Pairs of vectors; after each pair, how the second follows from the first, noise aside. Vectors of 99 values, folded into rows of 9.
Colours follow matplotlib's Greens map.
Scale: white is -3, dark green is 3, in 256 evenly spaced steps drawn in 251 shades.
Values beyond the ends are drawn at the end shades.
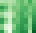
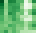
reversed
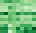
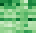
reversed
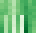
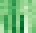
negated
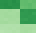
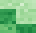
reversed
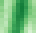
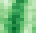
reversed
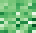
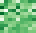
reversed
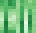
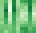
reversed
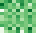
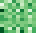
negated
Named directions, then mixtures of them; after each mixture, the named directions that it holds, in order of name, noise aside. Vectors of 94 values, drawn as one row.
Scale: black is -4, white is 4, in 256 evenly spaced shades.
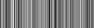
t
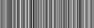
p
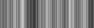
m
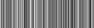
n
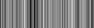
m, n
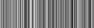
n, p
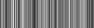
m, t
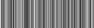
n, t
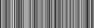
n, t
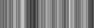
m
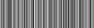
n, p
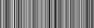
t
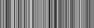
n, t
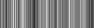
m, t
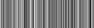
n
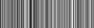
n, p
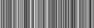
n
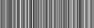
p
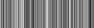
m, n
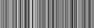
n, p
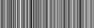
p, t
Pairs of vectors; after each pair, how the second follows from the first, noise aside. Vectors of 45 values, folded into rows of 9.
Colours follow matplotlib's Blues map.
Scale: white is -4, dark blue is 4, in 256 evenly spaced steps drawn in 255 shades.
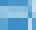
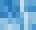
wrapped around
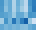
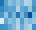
wrapped around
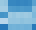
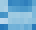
copied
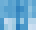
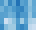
copied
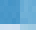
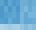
shrunk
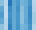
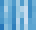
wrapped around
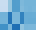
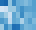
sign-scrambled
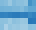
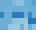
partly zeroed
